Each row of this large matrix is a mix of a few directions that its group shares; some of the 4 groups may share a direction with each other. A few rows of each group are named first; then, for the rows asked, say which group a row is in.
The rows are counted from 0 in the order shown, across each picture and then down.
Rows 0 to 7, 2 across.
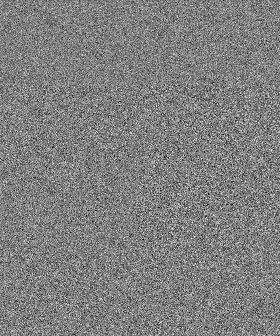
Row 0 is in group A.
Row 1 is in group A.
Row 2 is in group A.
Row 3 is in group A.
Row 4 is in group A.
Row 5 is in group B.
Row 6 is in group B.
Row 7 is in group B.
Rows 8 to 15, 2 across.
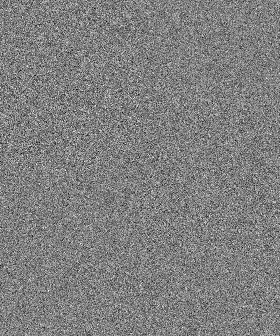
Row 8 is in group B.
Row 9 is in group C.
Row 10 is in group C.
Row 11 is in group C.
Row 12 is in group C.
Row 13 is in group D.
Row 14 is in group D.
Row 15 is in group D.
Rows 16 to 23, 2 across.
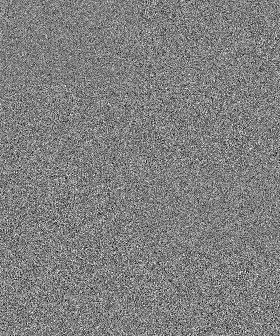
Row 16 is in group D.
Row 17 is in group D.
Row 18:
C
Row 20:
A
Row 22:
B
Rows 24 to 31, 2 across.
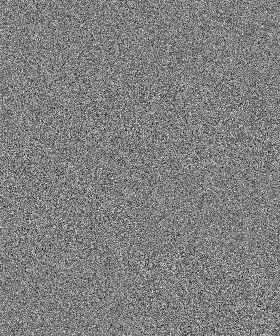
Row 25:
C
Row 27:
D
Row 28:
C
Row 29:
A
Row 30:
C
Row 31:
D
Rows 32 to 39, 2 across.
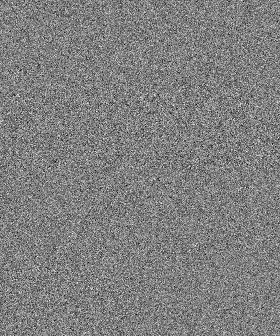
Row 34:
D
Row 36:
D
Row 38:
C
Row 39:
B
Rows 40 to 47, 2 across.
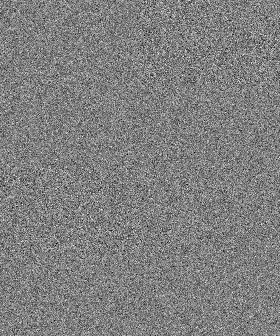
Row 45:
C
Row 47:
B
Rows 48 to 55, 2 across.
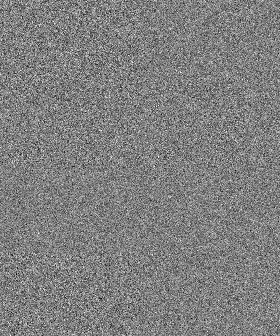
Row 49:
D
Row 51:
A
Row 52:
A
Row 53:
D
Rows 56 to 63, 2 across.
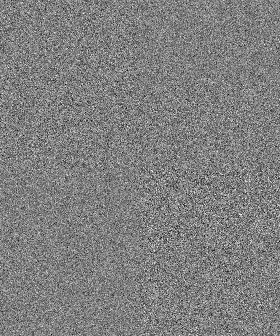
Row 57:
A
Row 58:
A
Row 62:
C
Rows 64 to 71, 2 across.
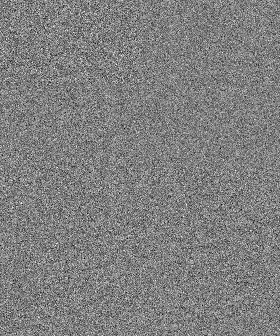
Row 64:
D
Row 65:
D
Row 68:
D
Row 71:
A
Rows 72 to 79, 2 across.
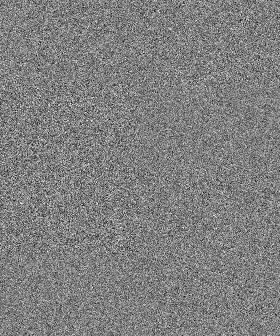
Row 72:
A
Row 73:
D
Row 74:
A
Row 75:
C
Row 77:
C
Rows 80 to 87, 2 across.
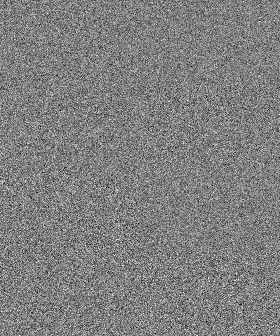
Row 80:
B
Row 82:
A
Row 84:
D
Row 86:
C
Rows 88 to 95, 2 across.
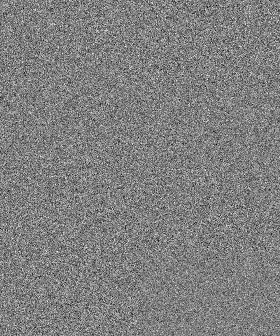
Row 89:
C
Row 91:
C
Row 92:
A
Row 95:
C
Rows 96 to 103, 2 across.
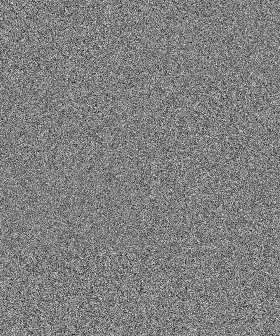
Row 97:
C
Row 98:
A
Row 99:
B
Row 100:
C
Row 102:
B
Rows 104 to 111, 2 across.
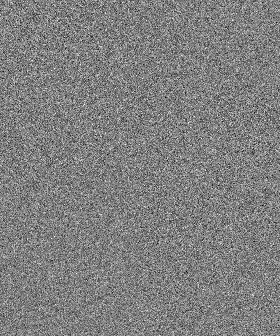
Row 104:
B
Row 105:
A
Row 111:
C
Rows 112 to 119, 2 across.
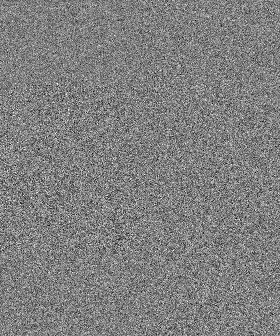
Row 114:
A
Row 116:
D
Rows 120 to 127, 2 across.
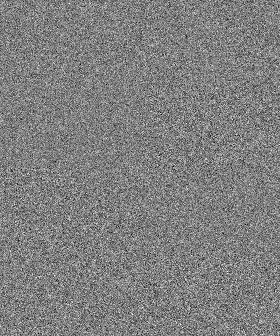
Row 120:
A
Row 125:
C
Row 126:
B
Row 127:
D
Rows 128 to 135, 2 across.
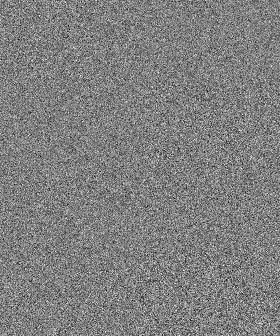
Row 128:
C
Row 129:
B
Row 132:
B
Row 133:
C
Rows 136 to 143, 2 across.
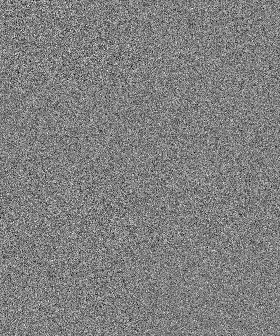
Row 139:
C
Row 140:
D
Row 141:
B
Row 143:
D
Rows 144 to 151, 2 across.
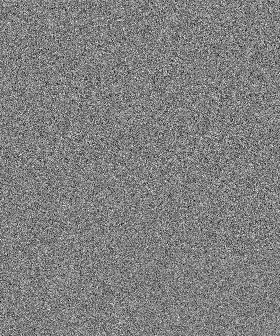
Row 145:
A
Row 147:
B
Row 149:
D
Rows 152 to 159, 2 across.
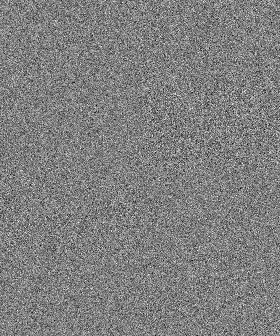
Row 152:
B
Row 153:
D
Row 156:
D
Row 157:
D
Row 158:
A
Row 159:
A
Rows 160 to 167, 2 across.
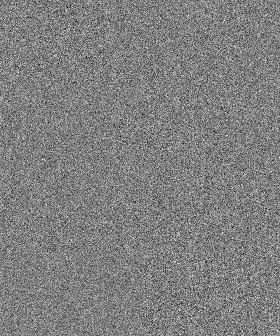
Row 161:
B
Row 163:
C
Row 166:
B
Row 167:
A
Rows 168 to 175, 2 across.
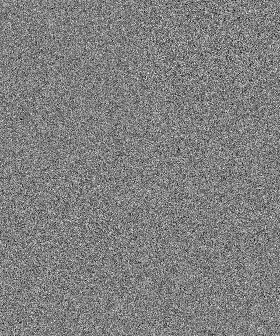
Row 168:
A
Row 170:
D
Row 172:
B
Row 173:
A
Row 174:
B
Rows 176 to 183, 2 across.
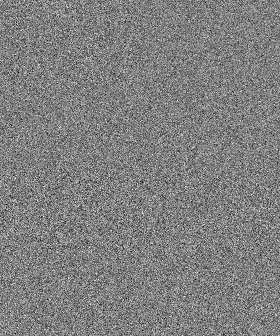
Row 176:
C
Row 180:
D
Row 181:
D
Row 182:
A
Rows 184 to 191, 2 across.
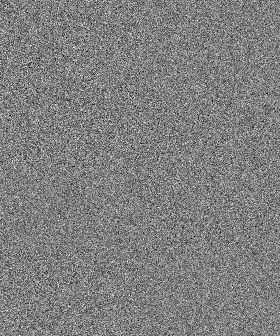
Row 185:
C
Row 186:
B
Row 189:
A
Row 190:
C
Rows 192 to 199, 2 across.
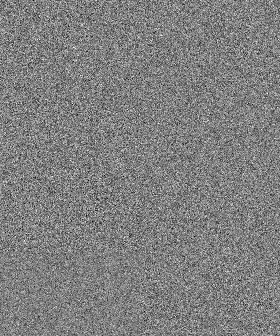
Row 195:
C
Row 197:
C
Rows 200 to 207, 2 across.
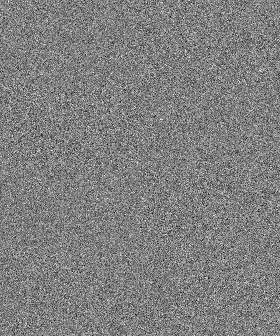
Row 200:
C
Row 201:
D
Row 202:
A
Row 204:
A
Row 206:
C
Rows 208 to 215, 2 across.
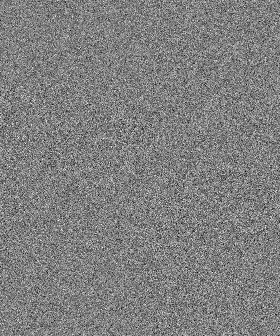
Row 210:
D
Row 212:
D
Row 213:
A
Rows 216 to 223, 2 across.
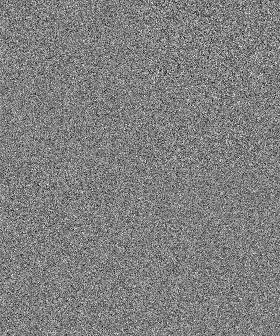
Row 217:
C
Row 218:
A
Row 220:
C
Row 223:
B
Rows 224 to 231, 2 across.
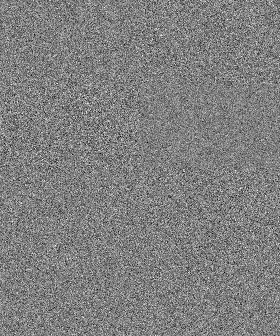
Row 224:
A
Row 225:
D
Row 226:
D
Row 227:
C
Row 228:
D
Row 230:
C
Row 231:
B
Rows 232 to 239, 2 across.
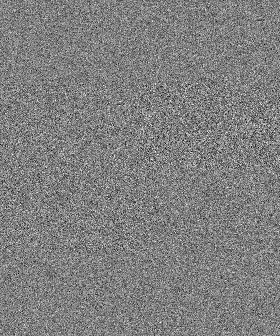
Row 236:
D
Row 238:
A
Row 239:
B
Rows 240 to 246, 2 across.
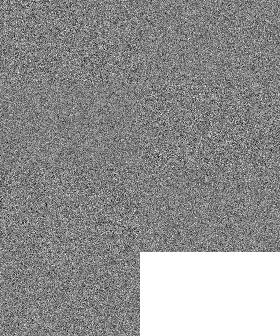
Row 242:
C
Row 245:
B
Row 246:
A
